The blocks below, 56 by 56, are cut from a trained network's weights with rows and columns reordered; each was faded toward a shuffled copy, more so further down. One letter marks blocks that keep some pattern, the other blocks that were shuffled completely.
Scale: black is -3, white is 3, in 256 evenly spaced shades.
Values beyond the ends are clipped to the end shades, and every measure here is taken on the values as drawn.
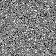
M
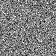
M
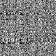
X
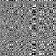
X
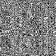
X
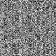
X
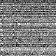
X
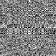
X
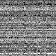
X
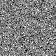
M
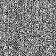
X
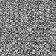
X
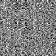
X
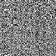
X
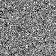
M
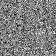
M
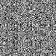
X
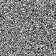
M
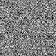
X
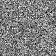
M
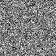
M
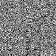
X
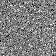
M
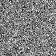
M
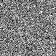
M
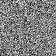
M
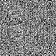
X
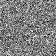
M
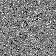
M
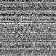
X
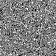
M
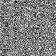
X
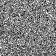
M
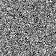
M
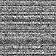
X
